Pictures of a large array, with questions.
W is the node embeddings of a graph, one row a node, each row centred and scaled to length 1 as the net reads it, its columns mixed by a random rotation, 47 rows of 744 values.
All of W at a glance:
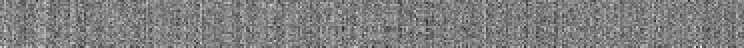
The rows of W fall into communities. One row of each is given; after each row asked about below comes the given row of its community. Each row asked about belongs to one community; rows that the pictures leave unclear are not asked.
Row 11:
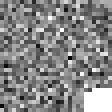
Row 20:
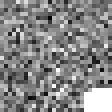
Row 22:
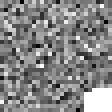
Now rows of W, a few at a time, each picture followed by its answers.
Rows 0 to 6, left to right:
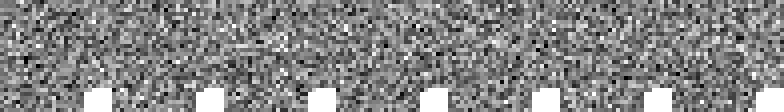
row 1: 22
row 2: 20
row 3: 22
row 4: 11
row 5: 11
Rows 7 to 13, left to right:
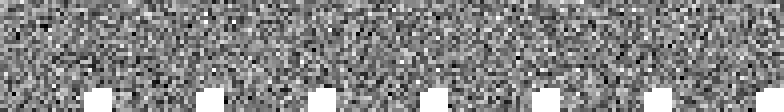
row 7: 20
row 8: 22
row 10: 22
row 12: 20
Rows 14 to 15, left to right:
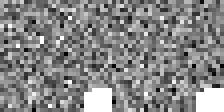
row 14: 22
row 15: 11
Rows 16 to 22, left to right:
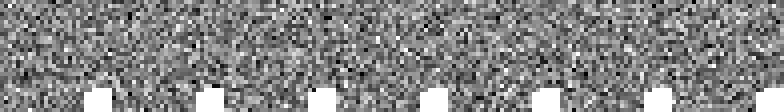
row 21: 22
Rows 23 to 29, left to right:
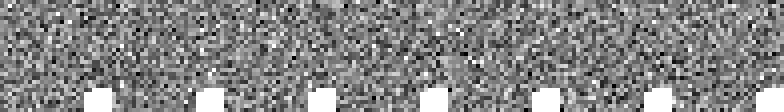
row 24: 22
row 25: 11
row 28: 22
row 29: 22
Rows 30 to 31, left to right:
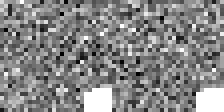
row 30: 20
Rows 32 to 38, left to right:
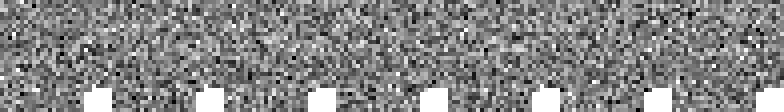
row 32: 20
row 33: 11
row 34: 11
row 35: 20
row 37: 22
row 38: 22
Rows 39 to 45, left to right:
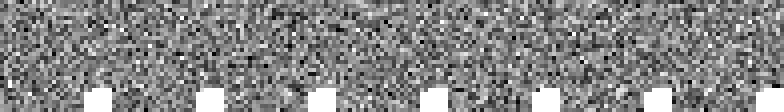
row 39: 22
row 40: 20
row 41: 20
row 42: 22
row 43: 11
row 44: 20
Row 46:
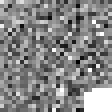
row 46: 20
